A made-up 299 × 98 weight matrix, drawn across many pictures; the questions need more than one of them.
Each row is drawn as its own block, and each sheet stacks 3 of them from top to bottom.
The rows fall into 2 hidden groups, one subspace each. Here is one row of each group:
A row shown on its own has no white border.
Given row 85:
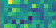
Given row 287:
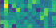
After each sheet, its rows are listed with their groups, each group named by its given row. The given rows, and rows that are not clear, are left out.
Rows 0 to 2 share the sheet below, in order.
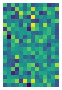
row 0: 85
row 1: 287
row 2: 85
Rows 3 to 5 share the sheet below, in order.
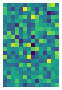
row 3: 287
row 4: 85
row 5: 287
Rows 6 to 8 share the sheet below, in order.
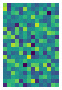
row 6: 287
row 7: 85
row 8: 287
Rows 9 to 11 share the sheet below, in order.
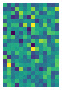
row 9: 85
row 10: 85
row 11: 287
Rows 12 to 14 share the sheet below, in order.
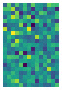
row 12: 85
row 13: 85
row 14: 287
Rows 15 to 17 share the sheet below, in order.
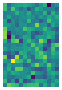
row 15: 287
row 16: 287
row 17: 85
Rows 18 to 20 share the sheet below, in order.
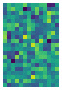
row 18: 287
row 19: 287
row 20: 85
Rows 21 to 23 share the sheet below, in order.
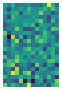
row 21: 287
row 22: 287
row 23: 85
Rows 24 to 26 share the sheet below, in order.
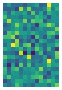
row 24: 287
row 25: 85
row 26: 287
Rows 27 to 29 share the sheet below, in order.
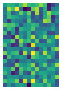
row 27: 287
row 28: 85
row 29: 85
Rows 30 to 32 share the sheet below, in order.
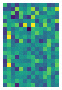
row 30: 85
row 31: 287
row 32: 287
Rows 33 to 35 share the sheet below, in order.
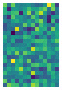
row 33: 287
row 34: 85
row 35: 85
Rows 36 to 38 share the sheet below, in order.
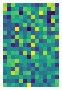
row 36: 287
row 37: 85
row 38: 85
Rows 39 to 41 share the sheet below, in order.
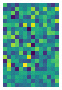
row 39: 85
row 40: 85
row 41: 287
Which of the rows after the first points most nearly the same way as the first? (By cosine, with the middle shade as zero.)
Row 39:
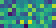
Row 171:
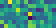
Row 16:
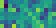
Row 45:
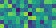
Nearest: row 171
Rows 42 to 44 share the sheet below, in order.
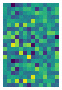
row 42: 85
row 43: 85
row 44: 85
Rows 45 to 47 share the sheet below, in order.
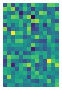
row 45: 85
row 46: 85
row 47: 287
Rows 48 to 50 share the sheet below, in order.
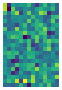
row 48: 287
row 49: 287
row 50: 85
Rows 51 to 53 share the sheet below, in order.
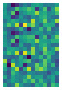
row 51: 85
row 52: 85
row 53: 287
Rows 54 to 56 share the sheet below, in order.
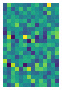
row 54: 287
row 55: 287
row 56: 287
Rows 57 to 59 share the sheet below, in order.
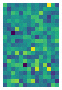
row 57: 287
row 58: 85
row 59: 287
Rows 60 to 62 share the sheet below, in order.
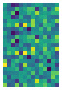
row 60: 85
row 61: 85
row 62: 287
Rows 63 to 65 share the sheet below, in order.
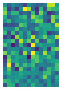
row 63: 287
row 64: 85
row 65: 287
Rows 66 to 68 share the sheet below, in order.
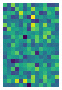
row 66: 85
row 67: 287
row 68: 85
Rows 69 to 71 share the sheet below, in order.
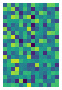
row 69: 85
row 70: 85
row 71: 85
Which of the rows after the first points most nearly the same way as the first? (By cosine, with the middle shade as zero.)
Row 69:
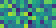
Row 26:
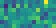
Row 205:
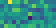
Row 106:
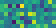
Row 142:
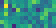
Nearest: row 26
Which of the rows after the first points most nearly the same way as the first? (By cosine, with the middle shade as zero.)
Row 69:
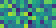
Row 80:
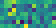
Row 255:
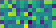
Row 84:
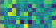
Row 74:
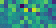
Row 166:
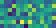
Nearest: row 255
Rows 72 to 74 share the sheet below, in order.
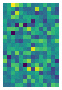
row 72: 85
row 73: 85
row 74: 287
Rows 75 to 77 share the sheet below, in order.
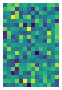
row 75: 85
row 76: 287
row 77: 85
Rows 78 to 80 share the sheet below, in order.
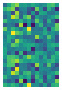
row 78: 85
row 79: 85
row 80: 85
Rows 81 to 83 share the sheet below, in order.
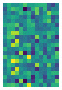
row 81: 287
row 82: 85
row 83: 85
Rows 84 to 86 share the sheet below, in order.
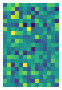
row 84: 85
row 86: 287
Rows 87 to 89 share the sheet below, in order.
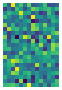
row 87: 85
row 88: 287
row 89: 85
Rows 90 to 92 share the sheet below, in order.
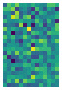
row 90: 85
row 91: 85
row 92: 85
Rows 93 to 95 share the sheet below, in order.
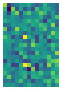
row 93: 287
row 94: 287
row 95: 287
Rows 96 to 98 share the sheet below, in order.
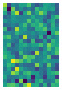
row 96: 287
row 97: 287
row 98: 85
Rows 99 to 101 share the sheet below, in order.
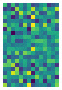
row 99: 85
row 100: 85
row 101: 85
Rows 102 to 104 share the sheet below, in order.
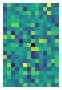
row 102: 287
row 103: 85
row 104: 287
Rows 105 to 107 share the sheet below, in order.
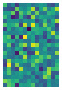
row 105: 85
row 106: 287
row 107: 287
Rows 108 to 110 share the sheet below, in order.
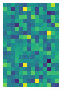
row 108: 287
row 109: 287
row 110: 287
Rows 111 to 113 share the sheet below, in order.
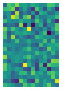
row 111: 85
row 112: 287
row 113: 287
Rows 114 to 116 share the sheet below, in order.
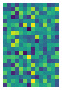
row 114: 85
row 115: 85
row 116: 85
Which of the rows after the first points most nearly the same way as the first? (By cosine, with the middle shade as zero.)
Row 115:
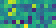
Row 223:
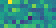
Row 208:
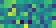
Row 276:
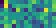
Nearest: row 208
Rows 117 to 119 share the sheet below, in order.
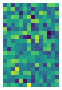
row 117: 85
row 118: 287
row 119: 85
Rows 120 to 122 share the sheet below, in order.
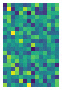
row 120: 287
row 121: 85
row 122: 85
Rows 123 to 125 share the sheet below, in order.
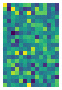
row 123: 287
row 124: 85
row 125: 85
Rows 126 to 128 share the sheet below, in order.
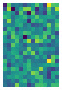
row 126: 287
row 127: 287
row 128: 287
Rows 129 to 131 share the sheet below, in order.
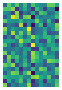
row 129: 85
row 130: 85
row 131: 85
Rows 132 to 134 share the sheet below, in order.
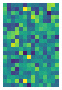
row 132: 287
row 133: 85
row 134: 85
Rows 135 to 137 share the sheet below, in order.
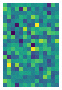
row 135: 287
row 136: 85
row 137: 287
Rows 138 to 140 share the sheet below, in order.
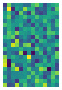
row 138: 287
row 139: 85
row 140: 287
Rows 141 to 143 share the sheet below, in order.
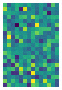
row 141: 287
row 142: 287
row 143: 85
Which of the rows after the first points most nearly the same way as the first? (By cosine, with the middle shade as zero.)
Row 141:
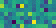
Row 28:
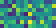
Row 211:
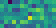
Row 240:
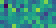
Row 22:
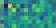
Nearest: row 28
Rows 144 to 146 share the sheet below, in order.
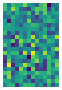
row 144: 287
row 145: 85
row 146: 287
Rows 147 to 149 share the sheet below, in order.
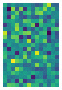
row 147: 287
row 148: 287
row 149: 85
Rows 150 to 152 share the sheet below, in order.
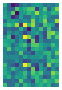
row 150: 85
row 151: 287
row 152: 287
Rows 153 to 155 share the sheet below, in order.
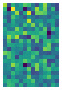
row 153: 287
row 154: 287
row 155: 287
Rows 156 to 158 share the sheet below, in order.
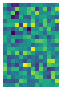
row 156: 85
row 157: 85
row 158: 287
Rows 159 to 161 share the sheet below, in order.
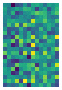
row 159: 85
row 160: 85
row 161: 85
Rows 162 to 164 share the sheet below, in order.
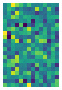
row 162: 85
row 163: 287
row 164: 85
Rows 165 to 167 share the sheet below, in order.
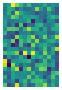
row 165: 85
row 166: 85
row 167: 287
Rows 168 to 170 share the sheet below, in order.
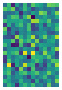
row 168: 85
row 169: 85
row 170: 287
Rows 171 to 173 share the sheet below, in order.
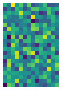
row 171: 85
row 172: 287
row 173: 287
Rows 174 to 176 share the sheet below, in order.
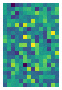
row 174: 85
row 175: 287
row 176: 287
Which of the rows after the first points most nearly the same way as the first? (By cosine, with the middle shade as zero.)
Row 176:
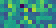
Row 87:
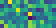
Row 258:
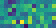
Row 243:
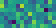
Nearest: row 87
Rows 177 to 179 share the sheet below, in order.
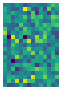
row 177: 287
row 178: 287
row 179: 85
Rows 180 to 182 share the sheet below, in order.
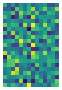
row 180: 85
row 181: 85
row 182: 85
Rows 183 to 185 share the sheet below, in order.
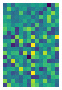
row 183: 287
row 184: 85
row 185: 85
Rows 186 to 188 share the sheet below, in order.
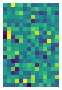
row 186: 85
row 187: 287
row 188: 85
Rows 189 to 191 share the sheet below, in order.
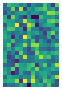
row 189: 287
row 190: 287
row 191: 85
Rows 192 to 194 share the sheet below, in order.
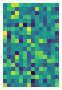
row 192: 85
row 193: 287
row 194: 85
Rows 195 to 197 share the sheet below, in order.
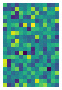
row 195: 85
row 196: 85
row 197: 287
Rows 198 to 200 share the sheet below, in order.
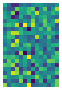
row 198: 85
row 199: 85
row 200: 85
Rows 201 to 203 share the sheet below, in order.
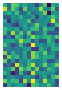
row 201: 287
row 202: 85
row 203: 85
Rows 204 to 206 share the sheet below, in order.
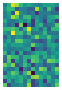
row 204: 85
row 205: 85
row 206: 85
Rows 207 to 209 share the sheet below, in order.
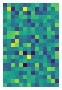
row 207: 287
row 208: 85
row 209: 287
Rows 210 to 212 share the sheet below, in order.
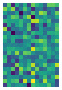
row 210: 85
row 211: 85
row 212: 85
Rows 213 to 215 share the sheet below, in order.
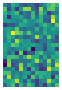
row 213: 287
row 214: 85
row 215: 287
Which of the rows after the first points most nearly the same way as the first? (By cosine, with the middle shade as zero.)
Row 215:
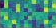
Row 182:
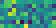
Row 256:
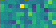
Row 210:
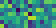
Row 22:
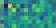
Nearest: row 210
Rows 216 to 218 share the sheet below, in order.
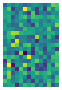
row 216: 287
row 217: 85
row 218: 287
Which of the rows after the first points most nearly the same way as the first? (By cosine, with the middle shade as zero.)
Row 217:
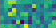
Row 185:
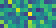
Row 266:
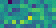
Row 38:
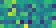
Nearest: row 38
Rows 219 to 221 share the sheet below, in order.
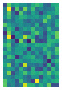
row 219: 287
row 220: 287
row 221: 287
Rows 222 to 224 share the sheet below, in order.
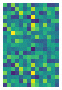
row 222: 85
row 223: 85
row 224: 85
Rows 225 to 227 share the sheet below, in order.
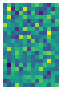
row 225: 287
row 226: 287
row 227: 287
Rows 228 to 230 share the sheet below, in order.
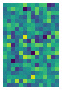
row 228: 287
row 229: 287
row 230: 85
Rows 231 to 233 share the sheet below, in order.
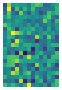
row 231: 287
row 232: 85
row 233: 85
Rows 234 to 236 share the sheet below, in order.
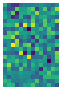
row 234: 85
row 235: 85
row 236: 287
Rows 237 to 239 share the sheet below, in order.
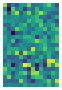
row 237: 287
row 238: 85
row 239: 287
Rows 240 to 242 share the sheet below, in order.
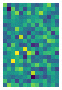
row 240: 287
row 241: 287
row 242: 85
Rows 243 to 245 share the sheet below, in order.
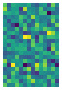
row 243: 287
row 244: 287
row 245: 287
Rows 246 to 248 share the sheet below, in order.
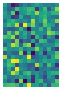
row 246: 85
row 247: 85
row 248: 85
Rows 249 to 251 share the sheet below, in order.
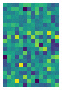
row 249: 287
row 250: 287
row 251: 287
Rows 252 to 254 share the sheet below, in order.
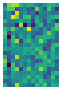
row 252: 85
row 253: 287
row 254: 287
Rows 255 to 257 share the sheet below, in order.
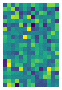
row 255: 85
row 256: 287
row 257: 287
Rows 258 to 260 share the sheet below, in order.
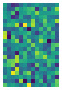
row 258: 85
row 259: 287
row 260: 85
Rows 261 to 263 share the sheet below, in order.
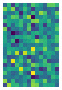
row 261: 85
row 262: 85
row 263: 85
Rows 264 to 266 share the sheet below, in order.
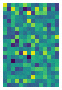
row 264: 287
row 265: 85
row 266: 85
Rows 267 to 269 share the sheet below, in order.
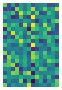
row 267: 85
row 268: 85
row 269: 85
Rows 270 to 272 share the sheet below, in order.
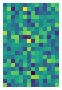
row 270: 287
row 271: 287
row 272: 85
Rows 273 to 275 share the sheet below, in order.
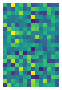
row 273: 85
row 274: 85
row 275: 85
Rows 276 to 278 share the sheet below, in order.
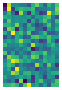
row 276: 287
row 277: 85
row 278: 85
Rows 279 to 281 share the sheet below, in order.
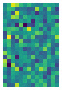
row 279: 85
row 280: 287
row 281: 287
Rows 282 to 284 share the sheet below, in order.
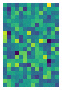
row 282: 287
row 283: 287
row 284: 287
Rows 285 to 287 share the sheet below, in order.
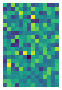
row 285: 85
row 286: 85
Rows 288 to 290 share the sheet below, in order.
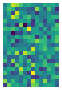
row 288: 85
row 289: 85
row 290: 85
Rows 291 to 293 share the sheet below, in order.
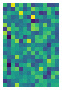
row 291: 85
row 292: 287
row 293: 287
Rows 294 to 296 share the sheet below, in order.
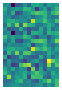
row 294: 85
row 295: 85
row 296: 287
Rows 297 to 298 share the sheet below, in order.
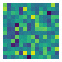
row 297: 287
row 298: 85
